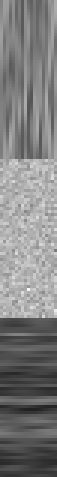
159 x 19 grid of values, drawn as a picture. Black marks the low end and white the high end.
It is made of 3 by 1 panels. Panel 1,1: middling, streaked downward. Panel 2,1: high, fine-grained. Panel 3,1: low, streaked across.
